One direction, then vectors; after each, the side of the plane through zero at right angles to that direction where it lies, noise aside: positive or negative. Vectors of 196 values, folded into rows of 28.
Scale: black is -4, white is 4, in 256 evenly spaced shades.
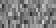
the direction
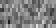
positive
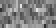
positive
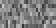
negative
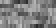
negative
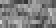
negative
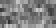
positive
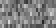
negative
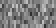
positive
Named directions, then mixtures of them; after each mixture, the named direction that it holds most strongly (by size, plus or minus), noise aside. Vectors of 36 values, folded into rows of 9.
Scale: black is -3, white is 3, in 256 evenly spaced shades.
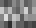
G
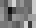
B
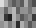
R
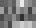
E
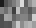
R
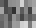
E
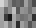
R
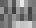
E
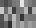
E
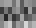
G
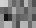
R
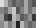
R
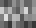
G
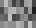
B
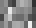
B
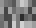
E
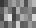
R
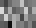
G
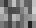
B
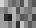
R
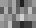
E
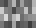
G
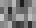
E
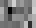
B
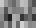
R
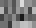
E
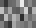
G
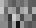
R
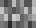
G
